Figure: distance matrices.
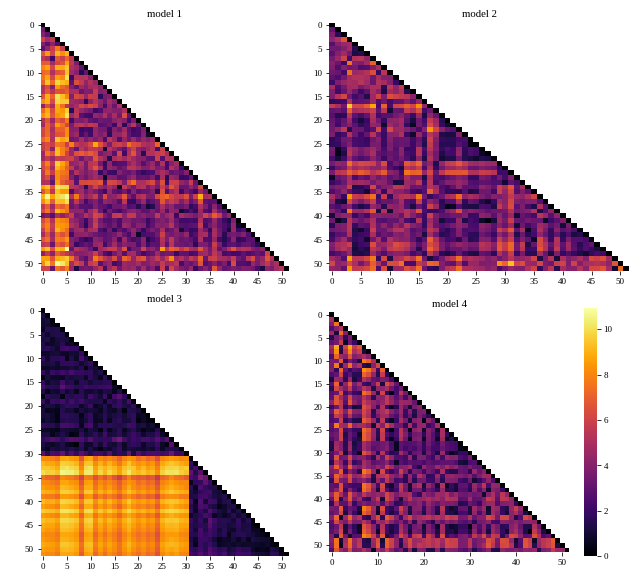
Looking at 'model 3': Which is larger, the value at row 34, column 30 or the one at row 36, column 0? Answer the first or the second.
the first
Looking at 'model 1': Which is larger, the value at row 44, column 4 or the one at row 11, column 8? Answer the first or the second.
the first
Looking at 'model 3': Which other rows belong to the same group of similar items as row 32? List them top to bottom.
31, 33, 34, 35, 36, 37, 38, 39, 40, 41, 42, 43, 44, 45, 46, 47, 48, 49, 50, 51
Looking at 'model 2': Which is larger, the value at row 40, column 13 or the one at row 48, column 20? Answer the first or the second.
the first
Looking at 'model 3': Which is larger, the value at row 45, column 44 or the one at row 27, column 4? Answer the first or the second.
the second
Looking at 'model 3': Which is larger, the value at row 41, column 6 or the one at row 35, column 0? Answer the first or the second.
the first
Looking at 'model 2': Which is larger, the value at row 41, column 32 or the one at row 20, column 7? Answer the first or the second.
the second
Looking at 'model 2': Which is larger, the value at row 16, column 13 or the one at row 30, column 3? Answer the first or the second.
the second
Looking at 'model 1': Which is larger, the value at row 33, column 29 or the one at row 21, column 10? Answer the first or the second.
the second
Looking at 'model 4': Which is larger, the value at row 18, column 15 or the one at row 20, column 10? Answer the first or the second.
the first
